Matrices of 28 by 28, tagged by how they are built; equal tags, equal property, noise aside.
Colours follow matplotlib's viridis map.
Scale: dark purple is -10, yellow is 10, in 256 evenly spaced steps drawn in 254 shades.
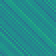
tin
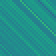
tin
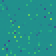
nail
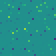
nail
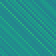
tin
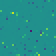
nail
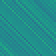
tin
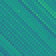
tin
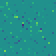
nail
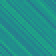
tin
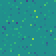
nail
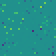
nail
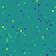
nail
